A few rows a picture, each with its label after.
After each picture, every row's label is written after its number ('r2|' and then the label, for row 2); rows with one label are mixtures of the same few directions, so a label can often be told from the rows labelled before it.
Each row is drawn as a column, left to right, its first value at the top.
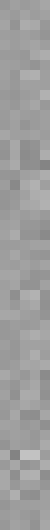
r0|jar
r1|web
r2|web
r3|web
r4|jar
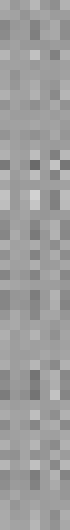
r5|jar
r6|web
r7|jar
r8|jar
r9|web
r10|jar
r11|jar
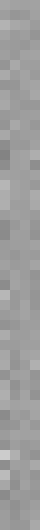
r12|web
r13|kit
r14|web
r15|jar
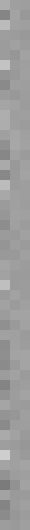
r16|kit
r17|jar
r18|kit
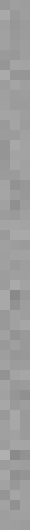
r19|web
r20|web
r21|web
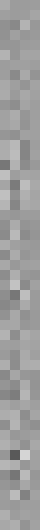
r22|jar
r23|web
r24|web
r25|jar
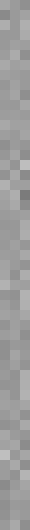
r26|kit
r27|jar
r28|jar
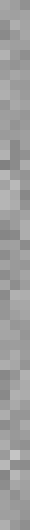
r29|jar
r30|web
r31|jar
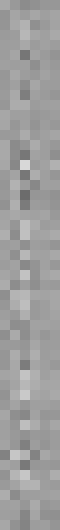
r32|web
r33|web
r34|jar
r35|kit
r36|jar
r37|jar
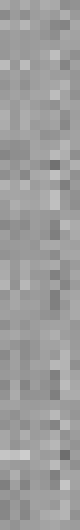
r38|kit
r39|web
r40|kit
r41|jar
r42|jar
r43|jar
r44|kit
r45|jar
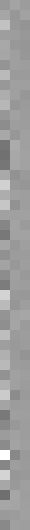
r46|web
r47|web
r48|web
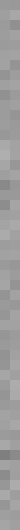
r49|web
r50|kit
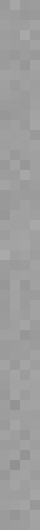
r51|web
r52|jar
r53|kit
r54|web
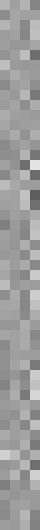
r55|kit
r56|web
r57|jar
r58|jar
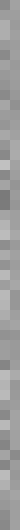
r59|jar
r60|web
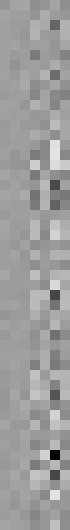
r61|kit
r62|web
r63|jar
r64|jar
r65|web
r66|web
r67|jar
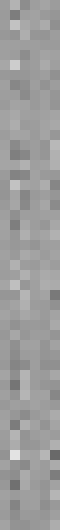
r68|web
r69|kit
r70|jar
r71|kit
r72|kit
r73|web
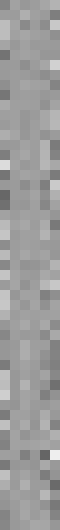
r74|jar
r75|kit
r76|kit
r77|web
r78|web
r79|kit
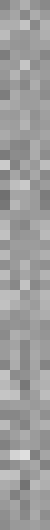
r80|jar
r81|web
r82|kit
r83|kit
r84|jar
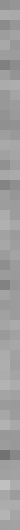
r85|kit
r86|kit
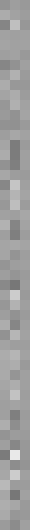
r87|kit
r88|web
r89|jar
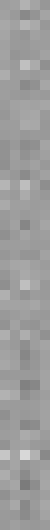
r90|web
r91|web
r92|kit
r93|kit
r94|kit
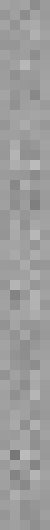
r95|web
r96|web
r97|kit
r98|jar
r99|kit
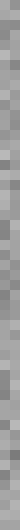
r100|jar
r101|kit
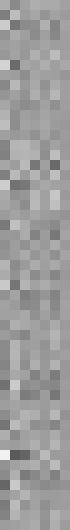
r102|kit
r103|kit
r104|web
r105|jar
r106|kit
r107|jar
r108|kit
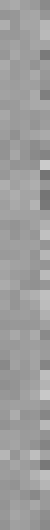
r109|kit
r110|jar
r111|web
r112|web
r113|jar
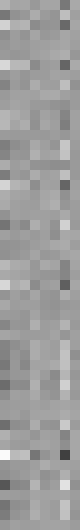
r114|kit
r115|kit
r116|kit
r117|kit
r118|jar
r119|jar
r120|kit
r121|kit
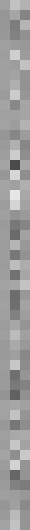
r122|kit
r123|jar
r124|kit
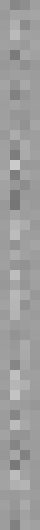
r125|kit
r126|jar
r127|kit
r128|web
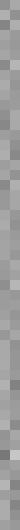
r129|kit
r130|kit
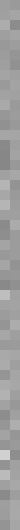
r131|web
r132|kit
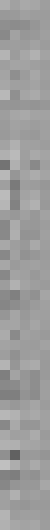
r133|jar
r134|web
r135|jar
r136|jar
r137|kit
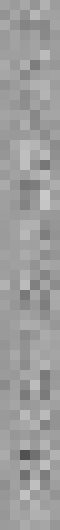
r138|kit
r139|kit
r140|web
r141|kit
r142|jar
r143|web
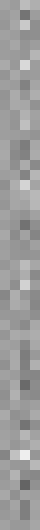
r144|web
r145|web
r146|kit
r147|jar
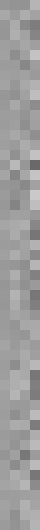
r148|kit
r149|jar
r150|kit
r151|jar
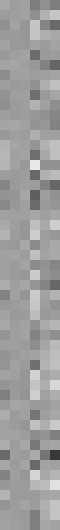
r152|web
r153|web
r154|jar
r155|jar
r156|kit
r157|kit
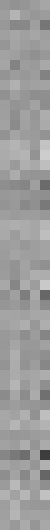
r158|web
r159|kit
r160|web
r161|jar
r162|web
